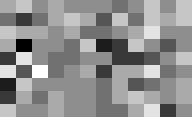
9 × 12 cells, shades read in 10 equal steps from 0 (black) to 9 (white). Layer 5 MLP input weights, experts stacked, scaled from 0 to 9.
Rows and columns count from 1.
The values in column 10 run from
3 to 8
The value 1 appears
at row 4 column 7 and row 7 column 1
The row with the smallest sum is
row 4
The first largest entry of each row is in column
2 5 10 6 2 3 2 9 10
